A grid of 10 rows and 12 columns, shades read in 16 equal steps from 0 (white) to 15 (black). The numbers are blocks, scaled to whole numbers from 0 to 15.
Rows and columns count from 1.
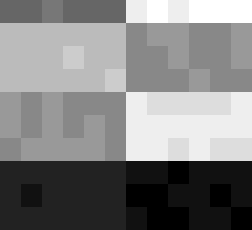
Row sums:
55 63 63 64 50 45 47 163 166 165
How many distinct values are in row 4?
4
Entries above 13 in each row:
0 0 0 0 0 0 0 6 7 6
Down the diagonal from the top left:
9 4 4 4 7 7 1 14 14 14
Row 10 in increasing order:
13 13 13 13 13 13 14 14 14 15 15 15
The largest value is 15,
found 7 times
